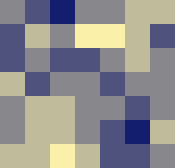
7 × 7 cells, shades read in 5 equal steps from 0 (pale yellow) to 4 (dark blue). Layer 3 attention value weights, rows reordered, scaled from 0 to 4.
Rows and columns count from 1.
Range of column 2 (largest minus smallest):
2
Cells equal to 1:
14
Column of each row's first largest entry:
3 1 1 2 6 6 5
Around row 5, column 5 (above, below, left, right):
3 3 2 3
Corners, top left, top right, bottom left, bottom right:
2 1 1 2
